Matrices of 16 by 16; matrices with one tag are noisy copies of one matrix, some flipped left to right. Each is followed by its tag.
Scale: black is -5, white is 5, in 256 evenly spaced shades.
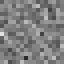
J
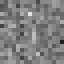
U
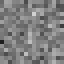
U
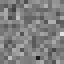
J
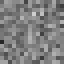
U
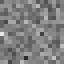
J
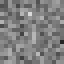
U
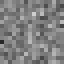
U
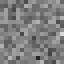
J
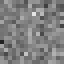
U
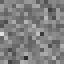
J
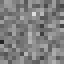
U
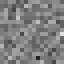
J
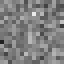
U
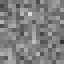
U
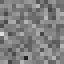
J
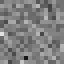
J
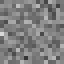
J
